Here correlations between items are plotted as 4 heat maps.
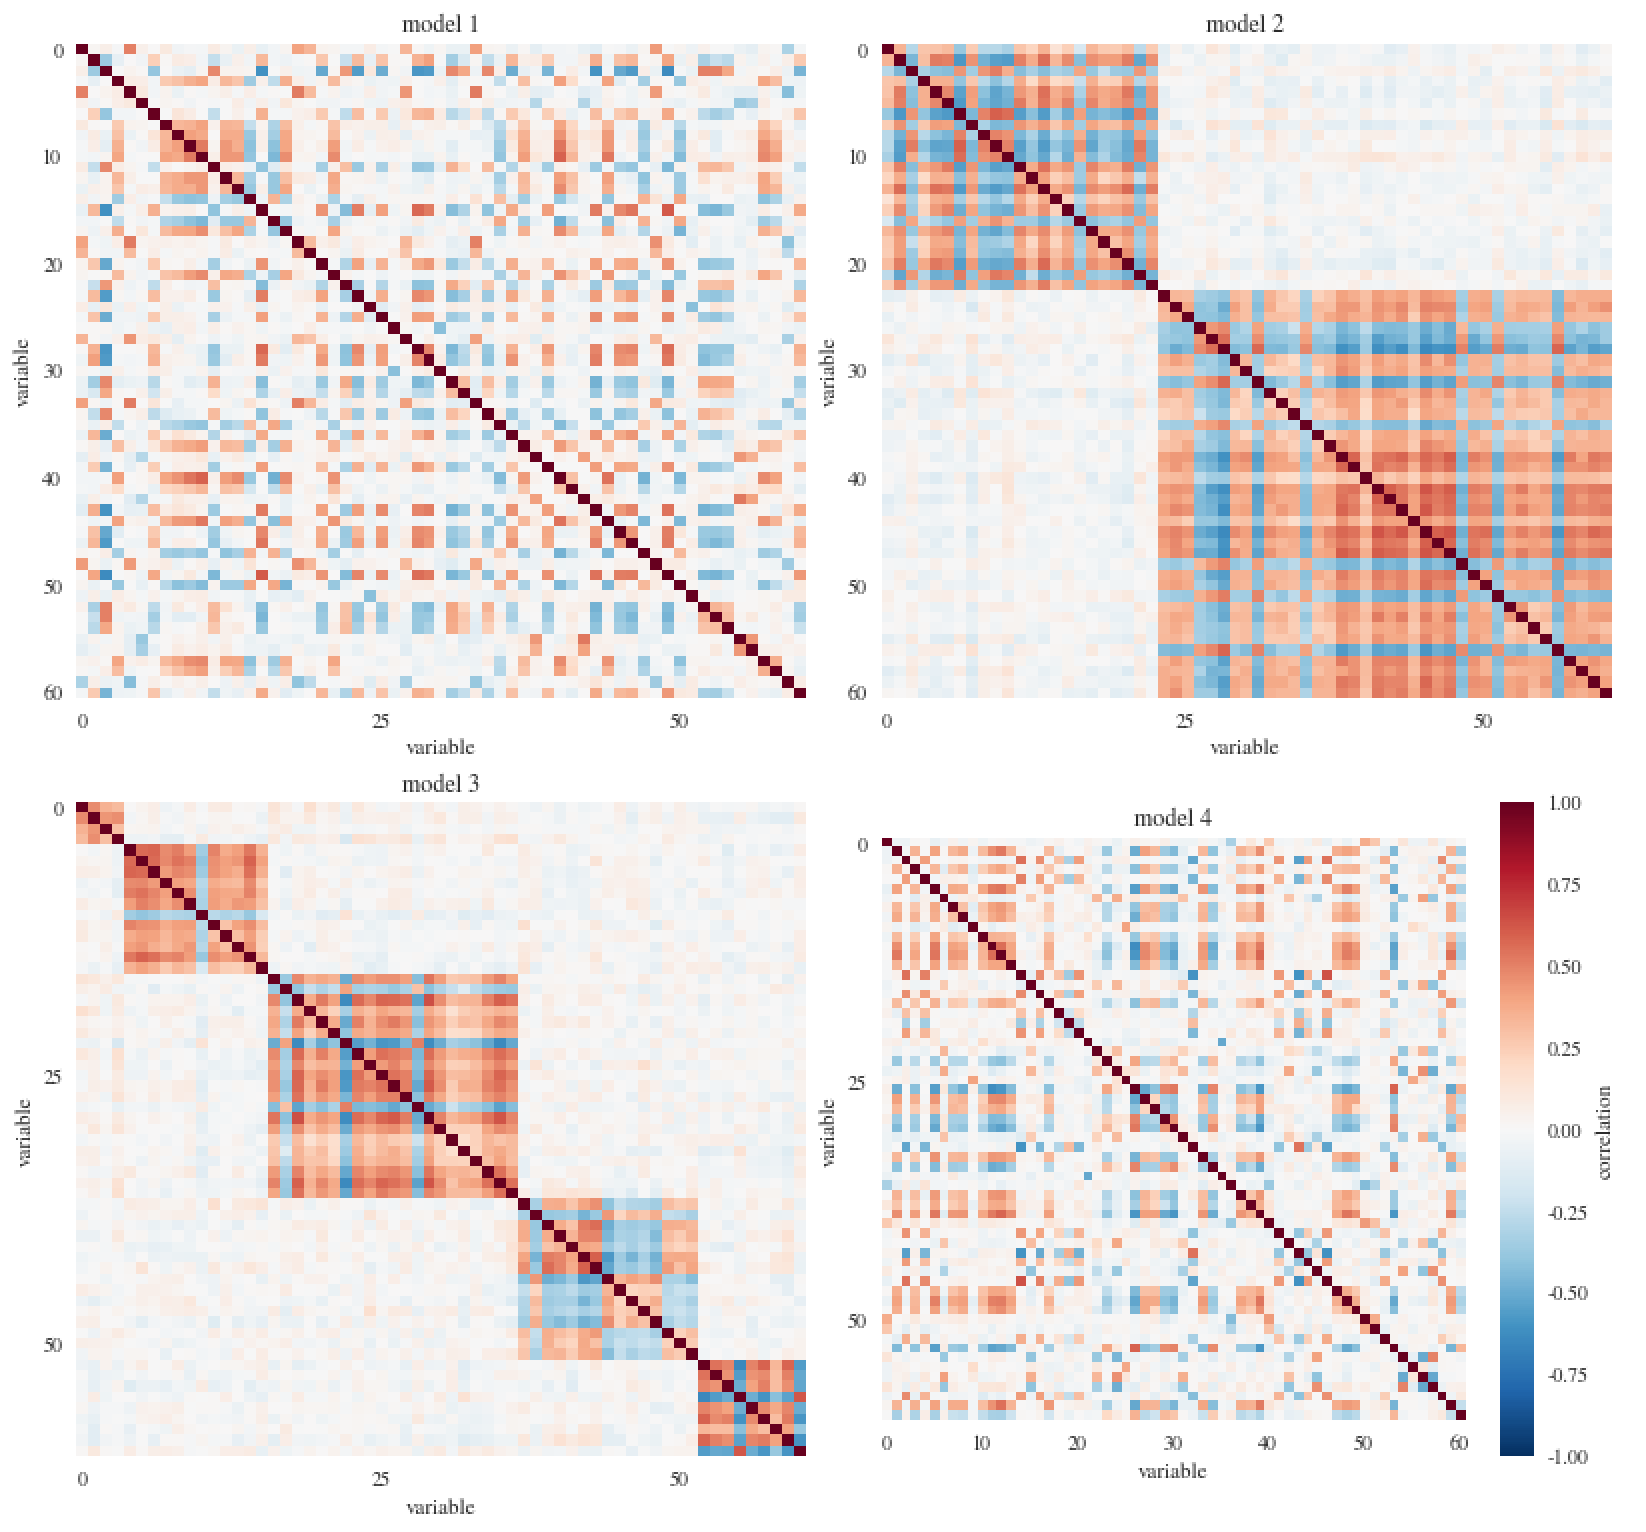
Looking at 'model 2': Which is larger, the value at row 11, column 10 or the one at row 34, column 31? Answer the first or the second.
the second
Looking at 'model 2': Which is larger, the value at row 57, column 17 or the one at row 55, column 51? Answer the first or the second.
the first
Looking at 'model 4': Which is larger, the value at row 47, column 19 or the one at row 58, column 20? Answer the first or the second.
the second
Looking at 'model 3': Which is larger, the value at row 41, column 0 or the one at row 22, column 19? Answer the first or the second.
the first
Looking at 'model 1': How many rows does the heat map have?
61
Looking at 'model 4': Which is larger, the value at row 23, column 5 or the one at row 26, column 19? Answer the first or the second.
the second
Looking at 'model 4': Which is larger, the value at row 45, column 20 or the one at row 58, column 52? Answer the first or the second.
the second
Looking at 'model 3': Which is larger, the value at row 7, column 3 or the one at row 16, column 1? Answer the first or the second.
the second
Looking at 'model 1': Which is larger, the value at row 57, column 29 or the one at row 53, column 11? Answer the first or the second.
the second
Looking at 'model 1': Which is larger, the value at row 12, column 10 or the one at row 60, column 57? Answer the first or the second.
the first
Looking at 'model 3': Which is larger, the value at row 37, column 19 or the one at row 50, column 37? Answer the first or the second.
the second
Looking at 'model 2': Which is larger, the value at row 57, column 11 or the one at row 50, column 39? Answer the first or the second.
the second
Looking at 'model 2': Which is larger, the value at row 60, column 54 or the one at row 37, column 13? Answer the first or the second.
the first
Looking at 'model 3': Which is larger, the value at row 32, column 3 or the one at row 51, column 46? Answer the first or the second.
the first
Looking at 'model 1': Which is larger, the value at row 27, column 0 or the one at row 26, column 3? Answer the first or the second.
the first
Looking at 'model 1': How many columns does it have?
61
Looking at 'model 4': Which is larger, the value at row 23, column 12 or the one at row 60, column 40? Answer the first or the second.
the second
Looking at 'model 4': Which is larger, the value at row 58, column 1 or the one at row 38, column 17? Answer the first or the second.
the second
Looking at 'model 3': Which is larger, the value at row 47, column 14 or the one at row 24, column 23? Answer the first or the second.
the second
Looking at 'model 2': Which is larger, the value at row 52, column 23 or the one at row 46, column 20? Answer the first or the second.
the first
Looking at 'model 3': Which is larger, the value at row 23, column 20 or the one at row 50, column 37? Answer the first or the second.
the first
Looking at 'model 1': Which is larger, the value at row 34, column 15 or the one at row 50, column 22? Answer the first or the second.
the second
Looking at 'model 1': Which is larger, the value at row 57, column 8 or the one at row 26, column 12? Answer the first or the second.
the first
